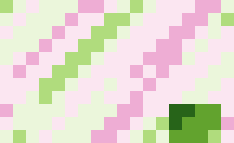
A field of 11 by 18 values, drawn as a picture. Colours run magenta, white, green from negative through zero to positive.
Mirror symmetry: none. Average level on the scale: 50%. Odd patch: higher, in the bottom right. Roughest part: bottom right. Grain: diagonal, up to the right. Ninth with the highest average: bottom right.
